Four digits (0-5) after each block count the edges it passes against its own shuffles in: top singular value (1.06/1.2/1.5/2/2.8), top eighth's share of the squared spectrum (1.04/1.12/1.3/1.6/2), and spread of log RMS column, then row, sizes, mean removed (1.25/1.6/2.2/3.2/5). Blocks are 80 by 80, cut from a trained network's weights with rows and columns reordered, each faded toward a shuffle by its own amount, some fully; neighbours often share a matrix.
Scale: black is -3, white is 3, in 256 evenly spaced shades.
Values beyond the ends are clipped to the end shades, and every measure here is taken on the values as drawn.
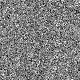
0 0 0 0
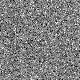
0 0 0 0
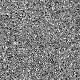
0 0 0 0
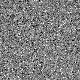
0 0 0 0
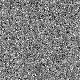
0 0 0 0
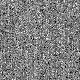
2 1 0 0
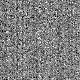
2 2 0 1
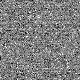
1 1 0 0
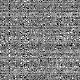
3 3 3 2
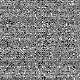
3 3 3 1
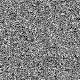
1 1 1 0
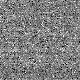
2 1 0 0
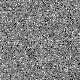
1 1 0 0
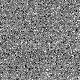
1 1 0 0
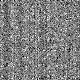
3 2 0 2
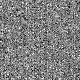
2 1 0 0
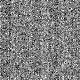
2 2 0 1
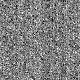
2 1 0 1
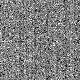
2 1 0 1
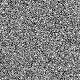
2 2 0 0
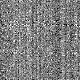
3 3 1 3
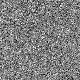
1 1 0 0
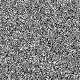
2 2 0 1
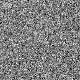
1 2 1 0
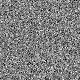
0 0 0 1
